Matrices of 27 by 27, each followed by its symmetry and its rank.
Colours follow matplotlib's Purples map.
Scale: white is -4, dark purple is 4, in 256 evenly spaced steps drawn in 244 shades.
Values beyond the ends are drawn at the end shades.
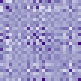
symmetric, rank three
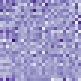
neither, rank five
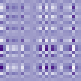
neither, rank one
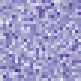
neither, full rank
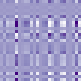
neither, rank one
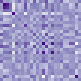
symmetric, rank three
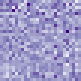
neither, rank five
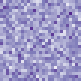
neither, full rank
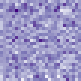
neither, rank five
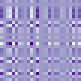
neither, rank one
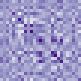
symmetric, rank three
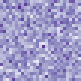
neither, full rank
